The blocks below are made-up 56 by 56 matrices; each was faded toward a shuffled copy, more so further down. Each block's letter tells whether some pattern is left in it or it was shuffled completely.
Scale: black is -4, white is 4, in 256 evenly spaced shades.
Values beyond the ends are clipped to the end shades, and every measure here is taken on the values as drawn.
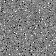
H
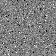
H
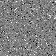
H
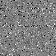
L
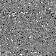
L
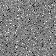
H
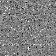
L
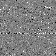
L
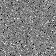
H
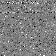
L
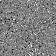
H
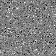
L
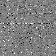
L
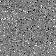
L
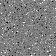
H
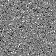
H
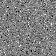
H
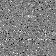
L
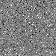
H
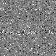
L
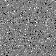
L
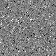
H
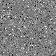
H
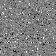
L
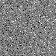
H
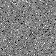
H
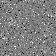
H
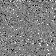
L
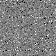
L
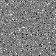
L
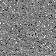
H
